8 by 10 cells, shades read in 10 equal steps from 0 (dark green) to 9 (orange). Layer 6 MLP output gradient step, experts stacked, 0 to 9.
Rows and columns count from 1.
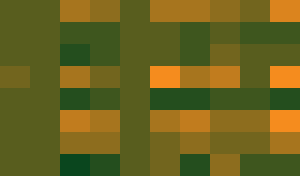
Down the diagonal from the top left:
3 3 1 4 3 6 5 5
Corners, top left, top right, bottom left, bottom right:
3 8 3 2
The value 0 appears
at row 8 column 3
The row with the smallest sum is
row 5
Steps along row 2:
same down same up same down up down same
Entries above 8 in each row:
0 0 0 2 0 1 0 0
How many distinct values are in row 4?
5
